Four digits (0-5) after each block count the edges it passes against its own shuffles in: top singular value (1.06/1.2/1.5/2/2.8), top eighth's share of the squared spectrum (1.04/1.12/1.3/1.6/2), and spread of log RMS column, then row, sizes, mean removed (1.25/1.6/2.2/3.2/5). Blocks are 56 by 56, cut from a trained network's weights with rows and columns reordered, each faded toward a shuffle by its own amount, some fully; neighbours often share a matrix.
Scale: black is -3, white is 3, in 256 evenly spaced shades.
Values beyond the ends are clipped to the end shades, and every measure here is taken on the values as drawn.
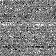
3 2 0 1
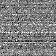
4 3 1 2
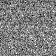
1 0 0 0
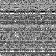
4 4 1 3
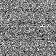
2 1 0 0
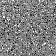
2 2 0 0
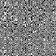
4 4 3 2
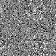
3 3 1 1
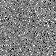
0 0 0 0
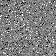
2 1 0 0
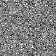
3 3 1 1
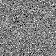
0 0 0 0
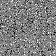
0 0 0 0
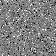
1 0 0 0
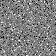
0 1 0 0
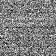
2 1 0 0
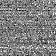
3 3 0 1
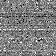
3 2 0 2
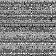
4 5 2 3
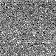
2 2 0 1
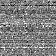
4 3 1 2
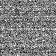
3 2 0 1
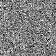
0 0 0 0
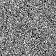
0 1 0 0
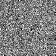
2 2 0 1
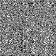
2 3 0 2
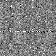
3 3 0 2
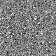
1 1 0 1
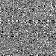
2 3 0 2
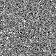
1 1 0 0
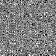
3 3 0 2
